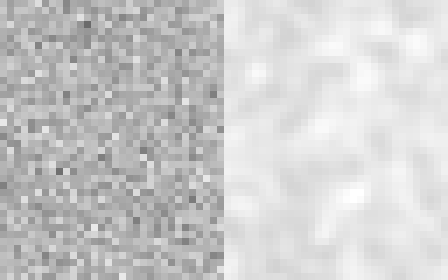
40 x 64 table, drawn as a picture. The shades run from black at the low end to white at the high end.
The table splits into one row of 2 panels. Panel 1,1: high, fine-grained. Panel 1,2: very high, blotchy, faint in contrast.
